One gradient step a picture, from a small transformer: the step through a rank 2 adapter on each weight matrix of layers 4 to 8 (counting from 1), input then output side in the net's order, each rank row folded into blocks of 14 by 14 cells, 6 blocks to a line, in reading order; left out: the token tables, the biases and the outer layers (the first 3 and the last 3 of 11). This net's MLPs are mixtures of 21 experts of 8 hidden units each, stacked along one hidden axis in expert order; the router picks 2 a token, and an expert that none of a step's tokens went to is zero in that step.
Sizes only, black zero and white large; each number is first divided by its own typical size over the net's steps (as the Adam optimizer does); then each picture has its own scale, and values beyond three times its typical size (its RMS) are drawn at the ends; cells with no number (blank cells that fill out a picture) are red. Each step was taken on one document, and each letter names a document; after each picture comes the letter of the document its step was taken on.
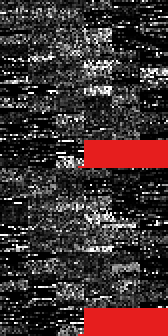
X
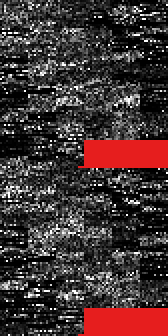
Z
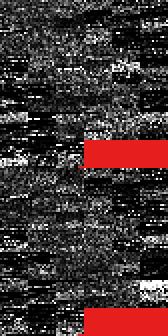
X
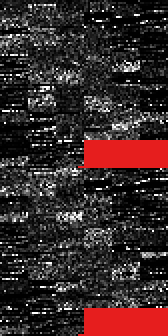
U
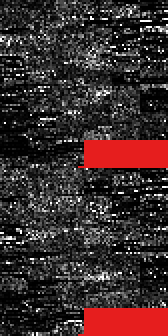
U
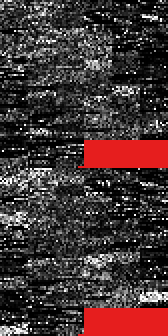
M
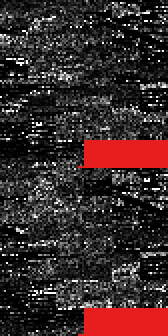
U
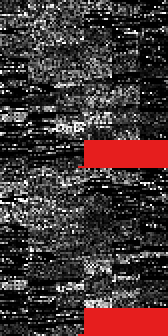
M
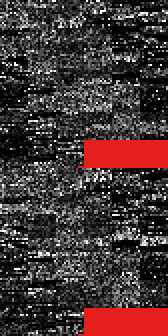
Z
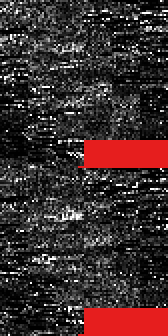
U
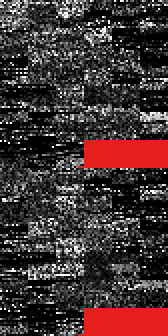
X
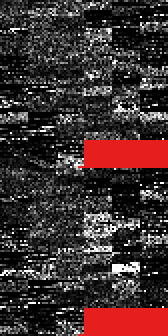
X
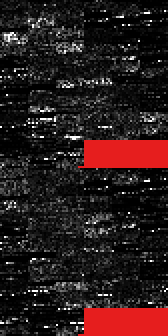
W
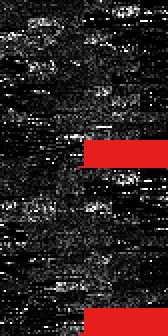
W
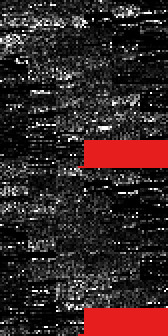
W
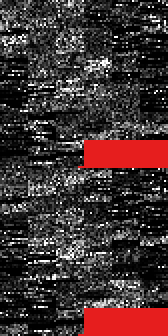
Z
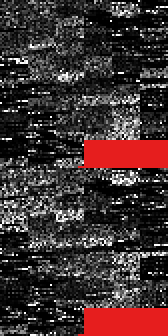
U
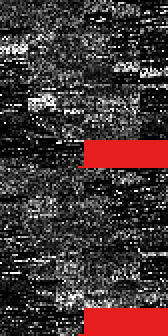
U
